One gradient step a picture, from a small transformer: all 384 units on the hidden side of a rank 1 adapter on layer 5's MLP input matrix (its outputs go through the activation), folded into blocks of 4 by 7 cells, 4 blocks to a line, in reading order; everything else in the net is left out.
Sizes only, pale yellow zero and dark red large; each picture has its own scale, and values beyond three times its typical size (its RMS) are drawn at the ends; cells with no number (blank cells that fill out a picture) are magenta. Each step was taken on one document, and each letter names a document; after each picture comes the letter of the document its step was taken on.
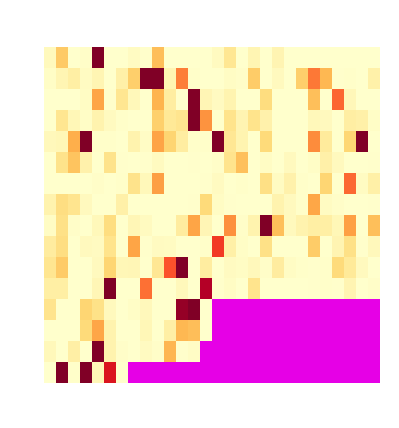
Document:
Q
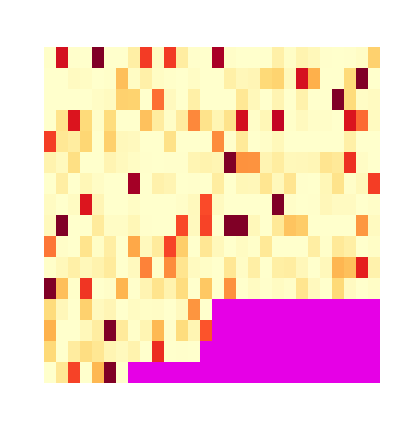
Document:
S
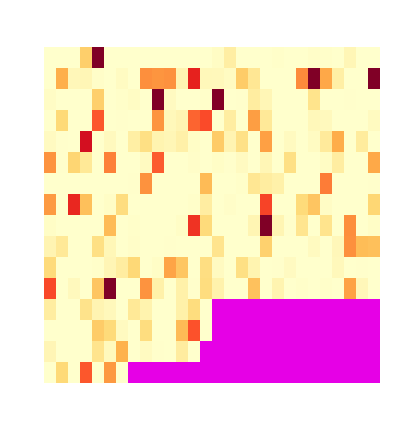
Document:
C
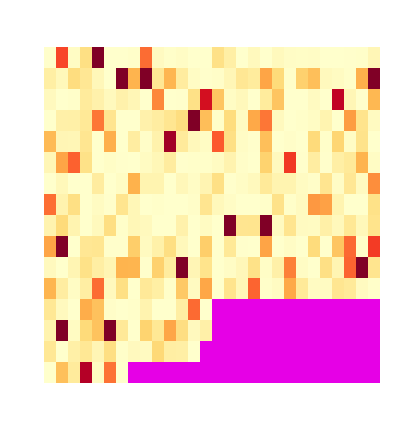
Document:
Q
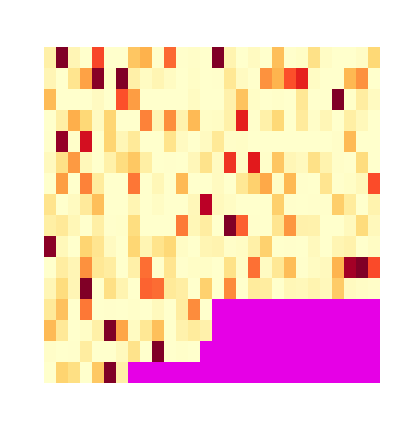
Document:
S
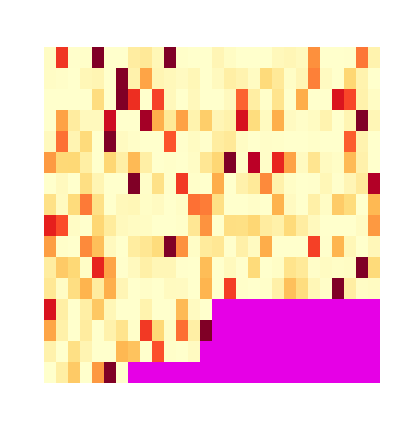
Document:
S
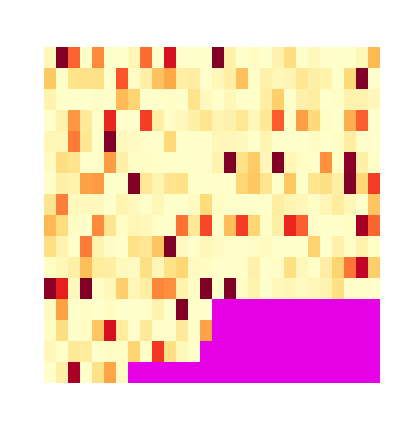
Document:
S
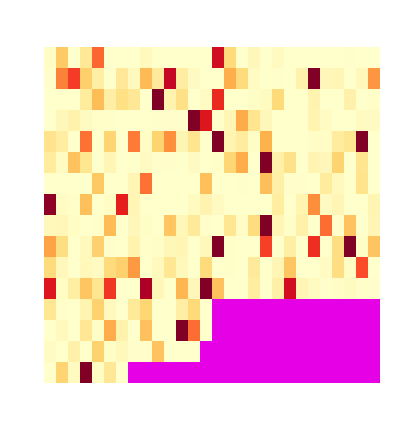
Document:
C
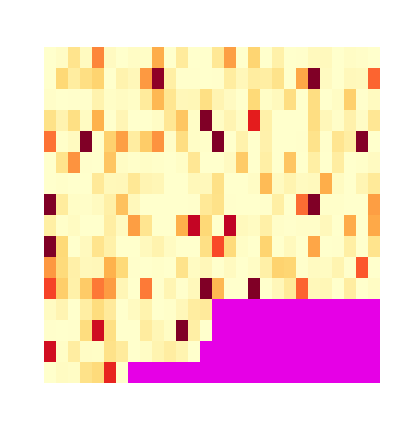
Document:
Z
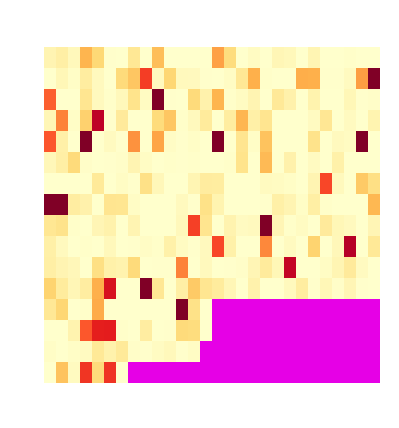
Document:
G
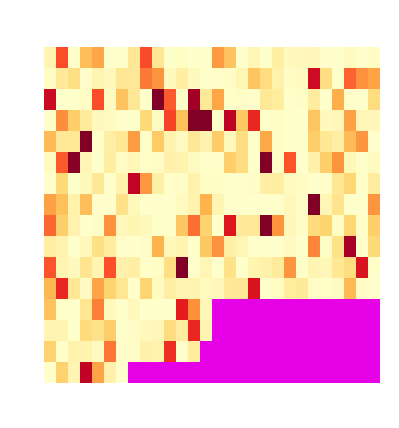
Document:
Q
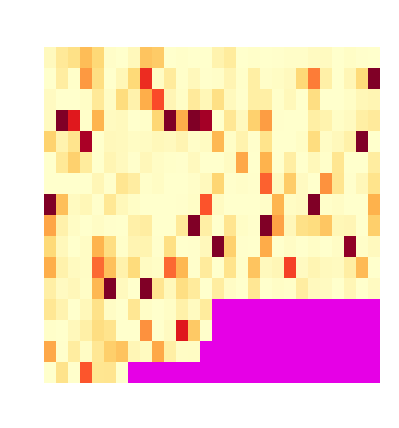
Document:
Z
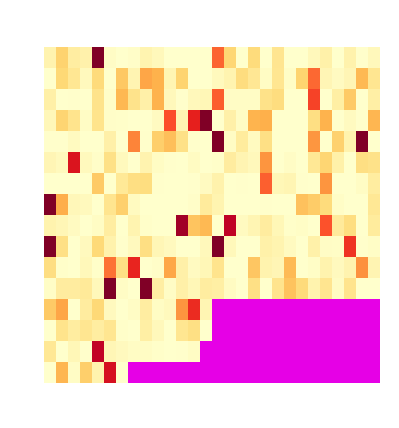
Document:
G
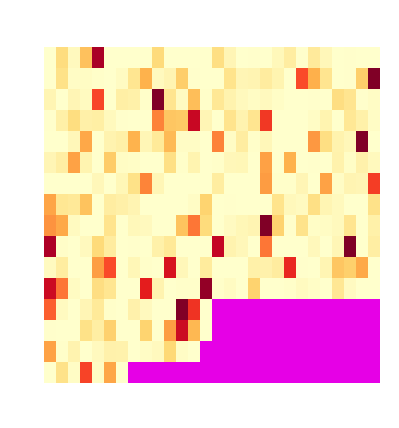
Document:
Z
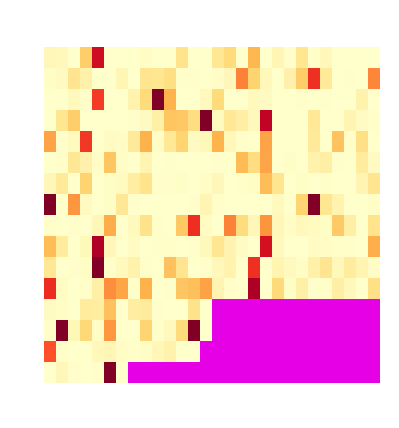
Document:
Z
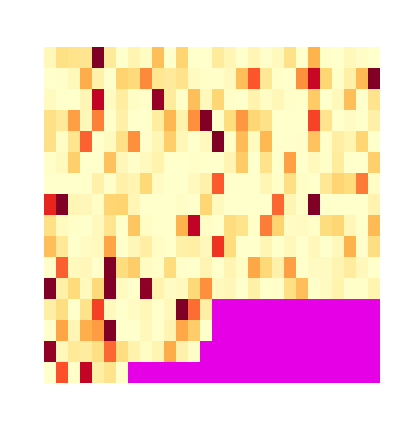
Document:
G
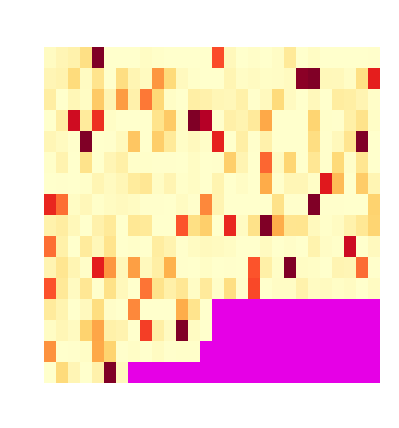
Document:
Q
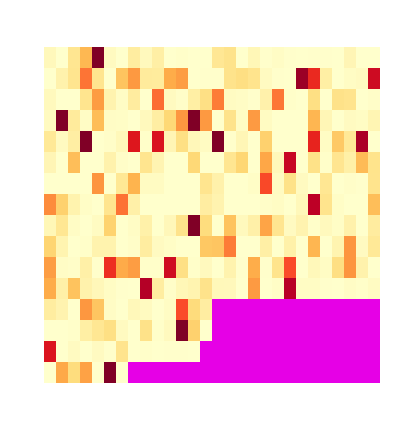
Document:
G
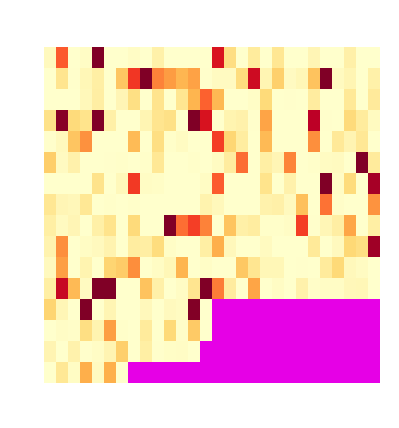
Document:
C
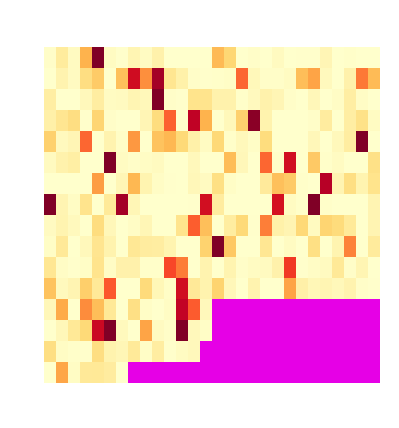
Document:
Z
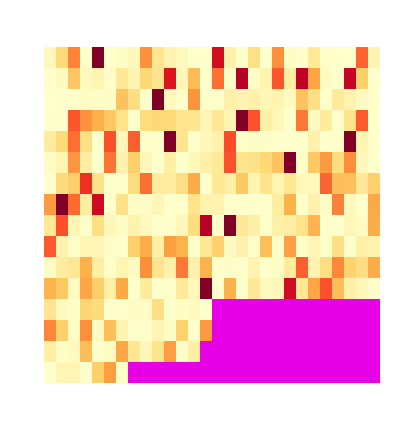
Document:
S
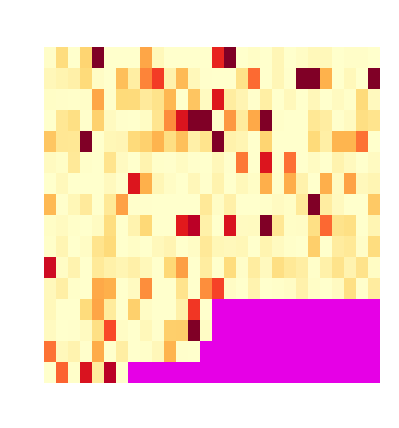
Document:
Z
